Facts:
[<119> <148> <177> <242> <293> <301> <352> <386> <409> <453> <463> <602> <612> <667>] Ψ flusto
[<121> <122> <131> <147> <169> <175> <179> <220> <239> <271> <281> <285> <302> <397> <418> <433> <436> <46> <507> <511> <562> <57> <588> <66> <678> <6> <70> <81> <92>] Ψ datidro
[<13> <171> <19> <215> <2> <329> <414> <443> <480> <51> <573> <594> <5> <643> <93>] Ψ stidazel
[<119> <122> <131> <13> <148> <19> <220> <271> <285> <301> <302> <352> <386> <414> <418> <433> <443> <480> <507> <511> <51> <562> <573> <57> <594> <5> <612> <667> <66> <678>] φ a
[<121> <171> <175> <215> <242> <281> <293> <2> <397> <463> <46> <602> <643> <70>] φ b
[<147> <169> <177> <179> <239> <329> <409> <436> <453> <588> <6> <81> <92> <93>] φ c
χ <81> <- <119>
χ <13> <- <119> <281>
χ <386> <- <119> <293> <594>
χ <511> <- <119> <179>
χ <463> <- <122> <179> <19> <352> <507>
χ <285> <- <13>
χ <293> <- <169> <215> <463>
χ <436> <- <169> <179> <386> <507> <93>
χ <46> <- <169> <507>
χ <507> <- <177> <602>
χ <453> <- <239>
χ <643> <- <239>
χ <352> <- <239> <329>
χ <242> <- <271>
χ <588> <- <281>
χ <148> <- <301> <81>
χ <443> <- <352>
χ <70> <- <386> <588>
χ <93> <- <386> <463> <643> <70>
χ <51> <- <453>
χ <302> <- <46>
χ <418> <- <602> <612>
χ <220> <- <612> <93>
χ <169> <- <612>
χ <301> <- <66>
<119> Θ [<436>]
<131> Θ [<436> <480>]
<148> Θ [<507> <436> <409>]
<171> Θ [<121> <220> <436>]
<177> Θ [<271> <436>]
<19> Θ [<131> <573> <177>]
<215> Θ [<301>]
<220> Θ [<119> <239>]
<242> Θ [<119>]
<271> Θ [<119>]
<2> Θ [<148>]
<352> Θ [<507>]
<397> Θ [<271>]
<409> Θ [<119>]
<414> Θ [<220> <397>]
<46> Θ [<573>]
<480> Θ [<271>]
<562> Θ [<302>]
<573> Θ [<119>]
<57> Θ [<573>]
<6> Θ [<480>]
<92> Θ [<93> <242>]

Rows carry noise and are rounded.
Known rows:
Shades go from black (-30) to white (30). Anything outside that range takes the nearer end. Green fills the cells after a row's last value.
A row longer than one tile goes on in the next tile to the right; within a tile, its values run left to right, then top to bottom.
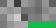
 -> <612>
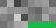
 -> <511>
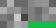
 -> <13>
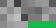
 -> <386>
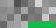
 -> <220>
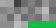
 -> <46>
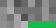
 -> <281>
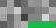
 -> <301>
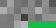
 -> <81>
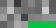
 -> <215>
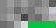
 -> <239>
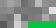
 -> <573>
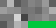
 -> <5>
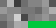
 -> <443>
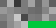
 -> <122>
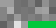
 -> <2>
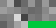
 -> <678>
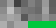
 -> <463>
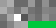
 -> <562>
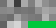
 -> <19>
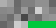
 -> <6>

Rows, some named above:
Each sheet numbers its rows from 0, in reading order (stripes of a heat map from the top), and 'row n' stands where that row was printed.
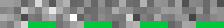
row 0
<436>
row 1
<562>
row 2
<66>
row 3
<329>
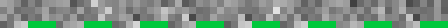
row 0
<121>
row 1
<220>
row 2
<239>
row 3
<285>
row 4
<271>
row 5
<121>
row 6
<46>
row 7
<175>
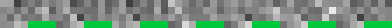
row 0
<46>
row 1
<175>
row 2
<70>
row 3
<242>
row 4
<239>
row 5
<507>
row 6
<147>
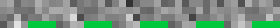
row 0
<414>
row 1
<667>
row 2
<418>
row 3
<329>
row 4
<352>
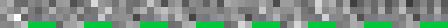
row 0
<302>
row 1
<220>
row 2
<93>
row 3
<453>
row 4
<409>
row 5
<148>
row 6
<643>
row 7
<643>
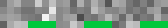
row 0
<119>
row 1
<177>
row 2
<397>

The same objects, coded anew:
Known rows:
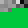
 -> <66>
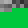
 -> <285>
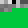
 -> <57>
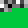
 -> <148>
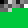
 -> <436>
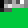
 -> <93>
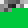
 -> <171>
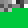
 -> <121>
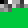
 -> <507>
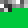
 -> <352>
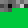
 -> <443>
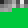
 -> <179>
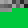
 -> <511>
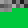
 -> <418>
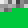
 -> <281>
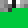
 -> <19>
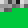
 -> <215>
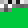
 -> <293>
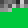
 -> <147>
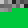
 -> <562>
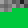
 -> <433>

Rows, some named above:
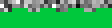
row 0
<352>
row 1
<397>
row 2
<119>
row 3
<122>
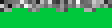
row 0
<409>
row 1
<453>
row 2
<329>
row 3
<122>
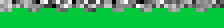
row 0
<46>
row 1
<301>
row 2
<70>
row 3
<643>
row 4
<239>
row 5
<177>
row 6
<81>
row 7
<66>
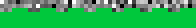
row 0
<175>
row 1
<386>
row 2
<19>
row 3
<453>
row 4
<148>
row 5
<242>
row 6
<119>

